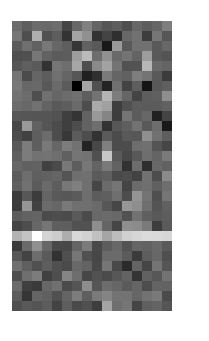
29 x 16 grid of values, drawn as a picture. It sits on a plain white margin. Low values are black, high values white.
Odd lines: row 22. Odd patch: rougher, in the top middle. Roughest part: top middle. Histogram: skewed, a long tail of high values. Slope: none.
